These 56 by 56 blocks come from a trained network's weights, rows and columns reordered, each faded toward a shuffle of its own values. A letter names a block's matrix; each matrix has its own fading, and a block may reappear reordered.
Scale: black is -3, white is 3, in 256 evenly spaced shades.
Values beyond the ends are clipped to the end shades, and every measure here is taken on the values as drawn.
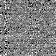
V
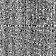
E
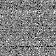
V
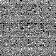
V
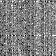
E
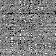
V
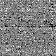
V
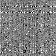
E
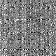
E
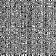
E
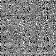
V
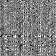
E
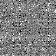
V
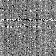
E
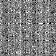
E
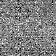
V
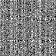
E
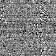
V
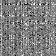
E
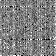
E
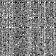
E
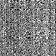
E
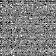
V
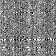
E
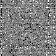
V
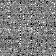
V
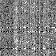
E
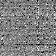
V
